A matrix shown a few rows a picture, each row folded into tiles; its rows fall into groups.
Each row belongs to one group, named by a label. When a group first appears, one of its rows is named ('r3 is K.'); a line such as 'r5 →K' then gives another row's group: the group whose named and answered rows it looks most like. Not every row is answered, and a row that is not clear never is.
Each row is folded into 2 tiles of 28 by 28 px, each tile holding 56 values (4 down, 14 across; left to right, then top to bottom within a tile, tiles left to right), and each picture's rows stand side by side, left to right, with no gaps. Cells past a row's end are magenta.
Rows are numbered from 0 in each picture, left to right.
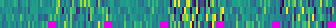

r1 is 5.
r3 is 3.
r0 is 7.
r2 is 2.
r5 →2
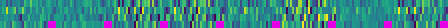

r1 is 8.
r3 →7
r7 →7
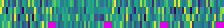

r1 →7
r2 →5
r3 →3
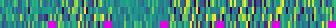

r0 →7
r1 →3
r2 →2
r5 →5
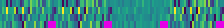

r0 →7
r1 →7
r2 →7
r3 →7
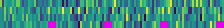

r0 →8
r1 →7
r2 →5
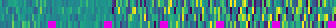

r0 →2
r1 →7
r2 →2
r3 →5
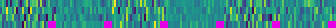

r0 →7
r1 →8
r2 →5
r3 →2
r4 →7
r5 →5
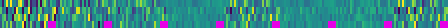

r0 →3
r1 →2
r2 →5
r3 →2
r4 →3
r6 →8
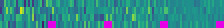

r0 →2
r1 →7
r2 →8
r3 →2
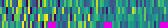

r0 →3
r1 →2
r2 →2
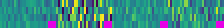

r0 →8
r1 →3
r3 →8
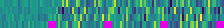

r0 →7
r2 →5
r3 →2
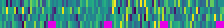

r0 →7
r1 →7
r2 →5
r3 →3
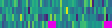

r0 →7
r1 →8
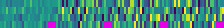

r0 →7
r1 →7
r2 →3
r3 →3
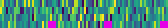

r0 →5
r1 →3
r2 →5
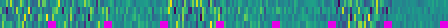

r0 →3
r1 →5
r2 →8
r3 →5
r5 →8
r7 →2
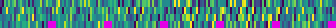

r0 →2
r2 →7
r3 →3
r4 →3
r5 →2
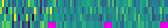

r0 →5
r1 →8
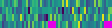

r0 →7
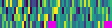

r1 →5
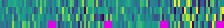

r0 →2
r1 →7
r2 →8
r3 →3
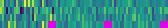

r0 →5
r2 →8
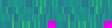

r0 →2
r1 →2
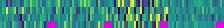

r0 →7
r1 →5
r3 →8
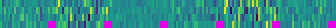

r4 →5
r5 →2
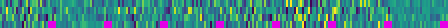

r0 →7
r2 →7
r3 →2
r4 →7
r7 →7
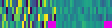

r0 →3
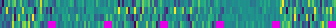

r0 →2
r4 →2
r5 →5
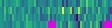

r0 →8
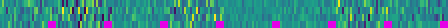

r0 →5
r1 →7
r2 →8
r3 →3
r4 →7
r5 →8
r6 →5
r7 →8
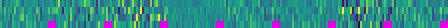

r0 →8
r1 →5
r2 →3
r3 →2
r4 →8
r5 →2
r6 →7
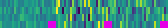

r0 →8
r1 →5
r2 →5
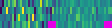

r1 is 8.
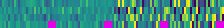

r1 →7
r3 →3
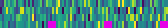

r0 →2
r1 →5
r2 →3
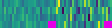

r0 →8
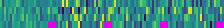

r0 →8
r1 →3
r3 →2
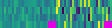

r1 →5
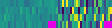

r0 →2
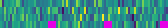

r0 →8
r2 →7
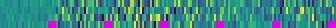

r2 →3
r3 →3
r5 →2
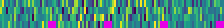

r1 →3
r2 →5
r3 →2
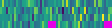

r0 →5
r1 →3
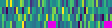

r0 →3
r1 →7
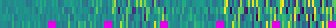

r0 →2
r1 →2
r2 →5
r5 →5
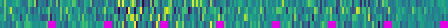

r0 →8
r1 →8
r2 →3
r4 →8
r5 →5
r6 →2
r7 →2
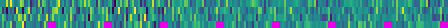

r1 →5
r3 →8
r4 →5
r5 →8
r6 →2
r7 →8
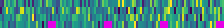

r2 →3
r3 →5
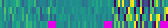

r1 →2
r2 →3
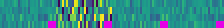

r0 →7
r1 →3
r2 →7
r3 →8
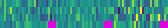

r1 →8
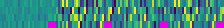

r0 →7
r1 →3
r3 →3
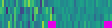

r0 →5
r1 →7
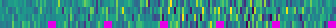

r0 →2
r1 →5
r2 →8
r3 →5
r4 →7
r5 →7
